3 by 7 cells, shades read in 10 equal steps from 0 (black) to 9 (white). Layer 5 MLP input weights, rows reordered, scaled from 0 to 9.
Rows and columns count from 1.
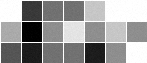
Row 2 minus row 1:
-3 -2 1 4 -2 -2 -4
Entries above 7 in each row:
3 1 1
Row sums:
44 36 27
